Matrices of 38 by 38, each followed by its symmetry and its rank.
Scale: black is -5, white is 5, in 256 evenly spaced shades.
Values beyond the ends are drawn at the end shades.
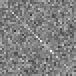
symmetric, full rank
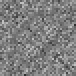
symmetric, full rank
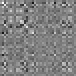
symmetric, rank three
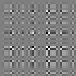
symmetric, rank one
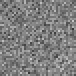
symmetric, full rank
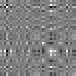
symmetric, rank two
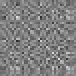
symmetric, rank three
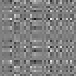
neither, rank two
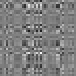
neither, rank two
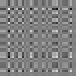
symmetric, rank one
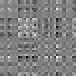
symmetric, rank two
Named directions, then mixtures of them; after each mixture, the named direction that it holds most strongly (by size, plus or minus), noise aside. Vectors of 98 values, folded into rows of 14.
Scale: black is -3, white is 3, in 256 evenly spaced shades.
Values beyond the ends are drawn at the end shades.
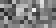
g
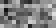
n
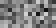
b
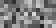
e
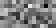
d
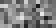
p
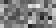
n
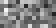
n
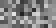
g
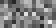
e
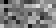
n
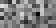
g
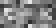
n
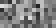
g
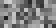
e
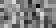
e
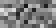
d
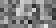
g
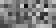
b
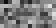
n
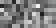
p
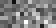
d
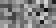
b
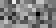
g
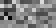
g
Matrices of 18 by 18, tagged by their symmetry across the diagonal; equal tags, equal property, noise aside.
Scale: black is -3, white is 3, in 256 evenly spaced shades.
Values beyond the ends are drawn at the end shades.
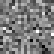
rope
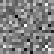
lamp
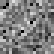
lamp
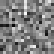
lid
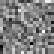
lid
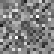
lamp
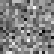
rope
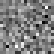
lid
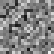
lamp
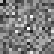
lamp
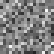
lamp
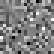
lid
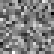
lid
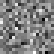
rope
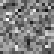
rope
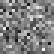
lid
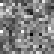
rope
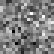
lid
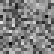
rope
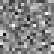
rope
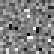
lid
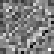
lamp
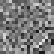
lamp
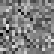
rope
